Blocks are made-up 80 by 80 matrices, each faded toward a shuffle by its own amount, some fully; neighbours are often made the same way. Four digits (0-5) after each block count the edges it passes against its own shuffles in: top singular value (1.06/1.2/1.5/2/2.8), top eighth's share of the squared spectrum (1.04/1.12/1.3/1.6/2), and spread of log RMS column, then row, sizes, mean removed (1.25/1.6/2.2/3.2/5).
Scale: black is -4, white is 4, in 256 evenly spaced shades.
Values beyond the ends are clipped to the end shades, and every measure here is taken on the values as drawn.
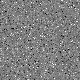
0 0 0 0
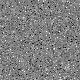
2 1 0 0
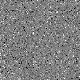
3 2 1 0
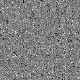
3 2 1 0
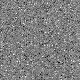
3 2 0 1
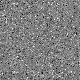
2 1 0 0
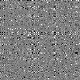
4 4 2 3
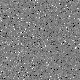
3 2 0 0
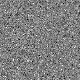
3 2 1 0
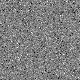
1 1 0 0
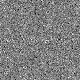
2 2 0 0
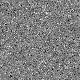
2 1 0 0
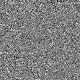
0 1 0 2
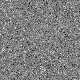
0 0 0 0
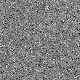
0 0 0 0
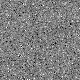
0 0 0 0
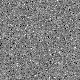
0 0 0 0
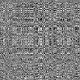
5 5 3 3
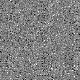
3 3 2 1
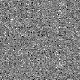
4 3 1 2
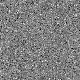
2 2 0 0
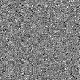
3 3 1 1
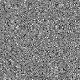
3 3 1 1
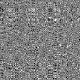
4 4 2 2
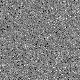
2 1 0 0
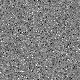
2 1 0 0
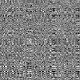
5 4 3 3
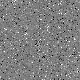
2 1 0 0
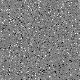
3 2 1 0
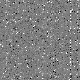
3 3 1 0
